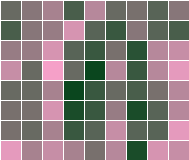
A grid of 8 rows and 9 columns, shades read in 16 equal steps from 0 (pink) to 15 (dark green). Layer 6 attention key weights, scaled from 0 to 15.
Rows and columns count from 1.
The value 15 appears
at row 4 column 5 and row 5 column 4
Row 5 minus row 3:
3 3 3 5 0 1 -2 4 1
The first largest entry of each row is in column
4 6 7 5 4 4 4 7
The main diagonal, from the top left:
9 7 2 9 12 6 10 2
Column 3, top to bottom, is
5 6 2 0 5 2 5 3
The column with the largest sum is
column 7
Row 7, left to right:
8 9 5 12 10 3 10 10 1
